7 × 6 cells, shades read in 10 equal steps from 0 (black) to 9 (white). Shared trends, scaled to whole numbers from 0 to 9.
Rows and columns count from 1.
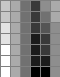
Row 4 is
8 6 4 1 2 5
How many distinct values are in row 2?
4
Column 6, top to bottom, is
6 6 5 5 5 5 5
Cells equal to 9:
3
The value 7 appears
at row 1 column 1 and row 2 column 1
